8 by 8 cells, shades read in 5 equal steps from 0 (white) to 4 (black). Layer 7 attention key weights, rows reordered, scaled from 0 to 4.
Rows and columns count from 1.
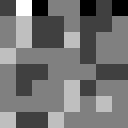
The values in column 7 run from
1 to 3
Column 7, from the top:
3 3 2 2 3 2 1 2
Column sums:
15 15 22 17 13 22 18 19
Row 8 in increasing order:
1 1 2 2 2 2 3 3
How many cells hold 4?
3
